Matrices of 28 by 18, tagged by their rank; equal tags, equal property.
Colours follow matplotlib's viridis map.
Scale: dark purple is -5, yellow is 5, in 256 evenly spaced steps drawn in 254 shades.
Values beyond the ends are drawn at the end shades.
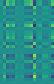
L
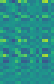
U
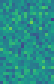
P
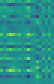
U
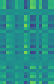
L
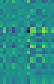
U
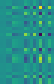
L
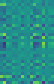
U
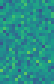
P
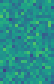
P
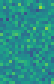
P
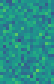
P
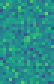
P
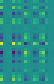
L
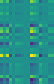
L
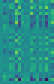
U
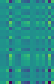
L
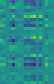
U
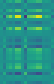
L
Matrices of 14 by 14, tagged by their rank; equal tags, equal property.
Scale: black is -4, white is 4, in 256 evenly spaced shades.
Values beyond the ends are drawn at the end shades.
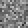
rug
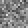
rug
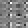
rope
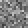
rug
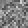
rug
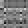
rope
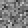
rug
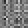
rope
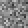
rug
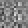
rope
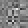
rope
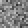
rug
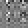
rope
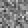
rug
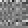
rope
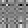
rope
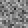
rug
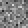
rug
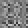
rope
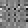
rope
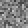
rug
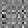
rope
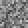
rug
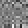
rope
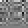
rope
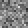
rug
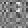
rope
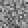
rug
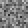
rug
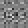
rope
